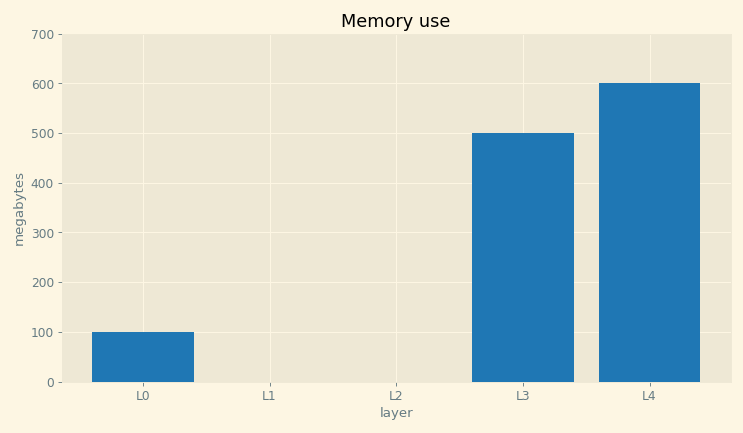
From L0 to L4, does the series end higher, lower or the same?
higher
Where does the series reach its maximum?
L4
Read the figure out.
Title: Memory use
x-axis: layer, ticks L0 L1 L2 L3 L4
y-axis: megabytes, ticks 0 100 200 300 400 500 600 700
Values:
100 0 0 500 600
